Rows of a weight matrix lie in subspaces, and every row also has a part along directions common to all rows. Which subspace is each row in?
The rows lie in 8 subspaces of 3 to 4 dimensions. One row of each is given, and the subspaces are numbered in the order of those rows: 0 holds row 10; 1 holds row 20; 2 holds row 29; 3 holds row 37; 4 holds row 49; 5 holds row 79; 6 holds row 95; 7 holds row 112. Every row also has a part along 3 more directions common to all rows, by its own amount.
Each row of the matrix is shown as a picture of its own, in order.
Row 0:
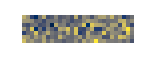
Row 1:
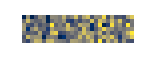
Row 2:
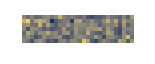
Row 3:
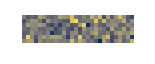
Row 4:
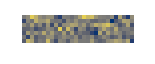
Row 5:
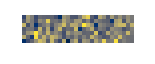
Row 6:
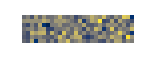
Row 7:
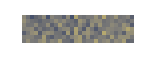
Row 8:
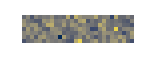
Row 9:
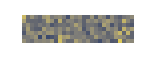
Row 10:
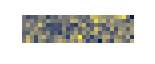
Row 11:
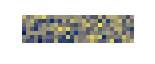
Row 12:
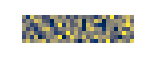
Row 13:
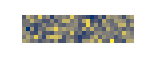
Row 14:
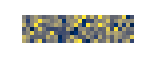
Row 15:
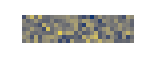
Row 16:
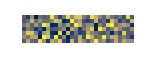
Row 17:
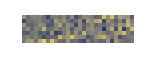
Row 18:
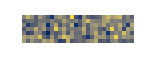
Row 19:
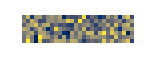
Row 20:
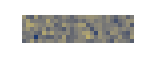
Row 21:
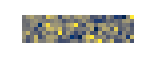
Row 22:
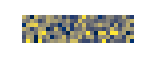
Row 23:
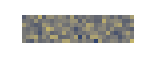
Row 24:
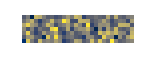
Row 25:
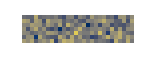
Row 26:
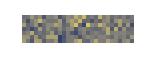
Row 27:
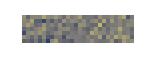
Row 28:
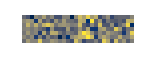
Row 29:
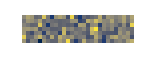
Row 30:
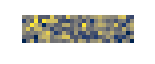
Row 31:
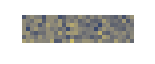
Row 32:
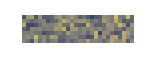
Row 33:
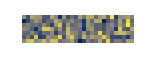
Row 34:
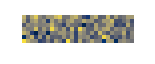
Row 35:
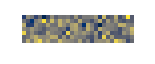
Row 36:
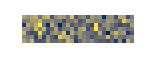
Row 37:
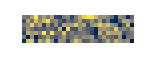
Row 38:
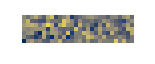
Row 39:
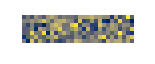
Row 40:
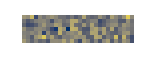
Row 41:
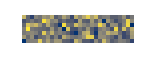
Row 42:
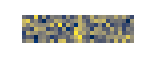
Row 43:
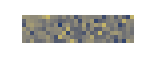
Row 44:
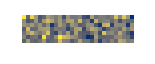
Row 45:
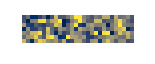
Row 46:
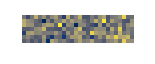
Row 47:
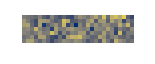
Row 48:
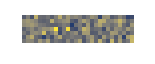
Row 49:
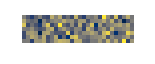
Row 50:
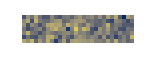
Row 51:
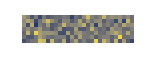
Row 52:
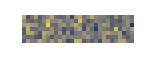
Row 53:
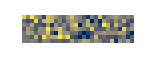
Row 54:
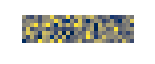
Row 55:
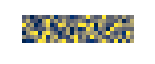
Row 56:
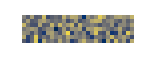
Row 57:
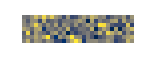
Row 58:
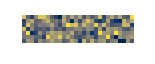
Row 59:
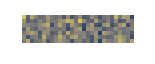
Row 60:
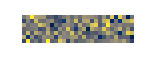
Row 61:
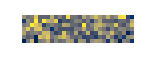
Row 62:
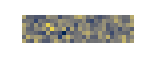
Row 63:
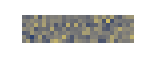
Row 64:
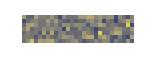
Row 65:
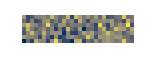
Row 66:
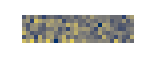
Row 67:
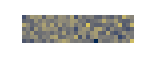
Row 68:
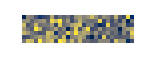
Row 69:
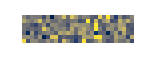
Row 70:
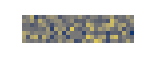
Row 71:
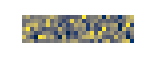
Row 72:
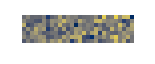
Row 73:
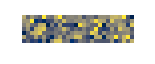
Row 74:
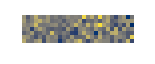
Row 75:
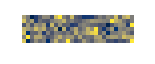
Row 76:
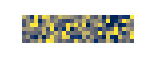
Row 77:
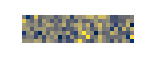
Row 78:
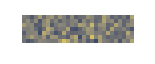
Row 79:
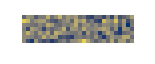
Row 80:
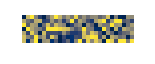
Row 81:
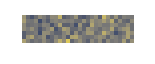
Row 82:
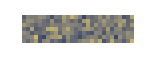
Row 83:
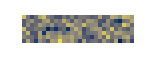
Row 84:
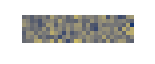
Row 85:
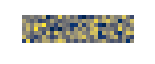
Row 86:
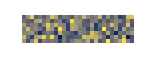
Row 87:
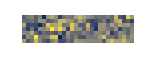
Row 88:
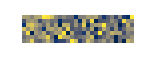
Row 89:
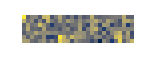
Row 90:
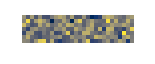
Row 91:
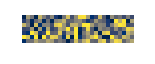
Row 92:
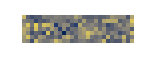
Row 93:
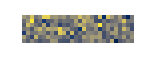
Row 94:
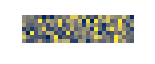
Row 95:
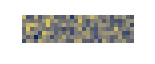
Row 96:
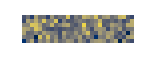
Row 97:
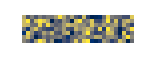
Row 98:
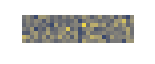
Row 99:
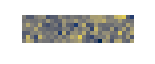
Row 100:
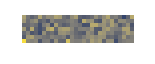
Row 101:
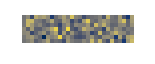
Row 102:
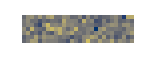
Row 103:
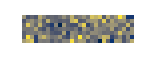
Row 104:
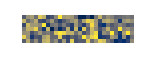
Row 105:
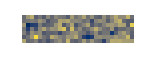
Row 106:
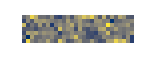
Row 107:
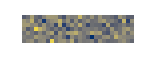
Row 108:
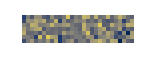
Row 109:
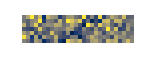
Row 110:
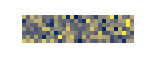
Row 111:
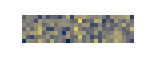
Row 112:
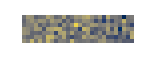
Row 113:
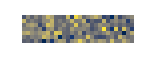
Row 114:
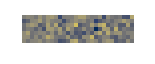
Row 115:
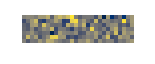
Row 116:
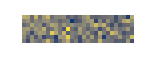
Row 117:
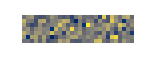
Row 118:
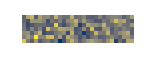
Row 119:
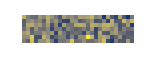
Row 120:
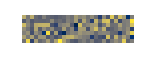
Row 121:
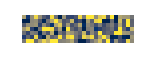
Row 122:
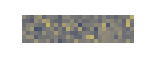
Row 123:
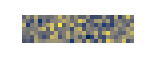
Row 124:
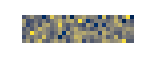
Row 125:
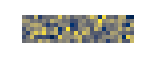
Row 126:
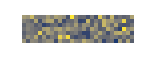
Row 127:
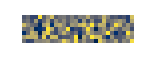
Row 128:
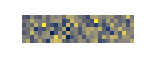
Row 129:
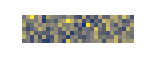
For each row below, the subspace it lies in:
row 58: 2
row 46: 7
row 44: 6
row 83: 2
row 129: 1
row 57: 1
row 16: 0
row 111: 4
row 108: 6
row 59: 6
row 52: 6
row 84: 6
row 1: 6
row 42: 7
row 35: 7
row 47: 0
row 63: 0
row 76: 0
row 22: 2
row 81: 4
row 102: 1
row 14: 1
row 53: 6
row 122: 7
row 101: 2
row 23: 4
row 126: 6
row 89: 6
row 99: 0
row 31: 7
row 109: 1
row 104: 3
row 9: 6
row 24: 2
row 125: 2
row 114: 1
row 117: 0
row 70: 0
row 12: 5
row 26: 1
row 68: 7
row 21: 0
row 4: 3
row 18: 5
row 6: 3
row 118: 1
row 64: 5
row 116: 0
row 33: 5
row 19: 2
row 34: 4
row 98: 4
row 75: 3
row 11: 7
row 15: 3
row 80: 2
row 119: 0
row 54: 0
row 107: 7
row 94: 1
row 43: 1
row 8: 5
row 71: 2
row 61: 6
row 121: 5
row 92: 3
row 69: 1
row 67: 4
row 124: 2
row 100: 4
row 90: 5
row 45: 1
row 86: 2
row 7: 4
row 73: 7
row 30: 6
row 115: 0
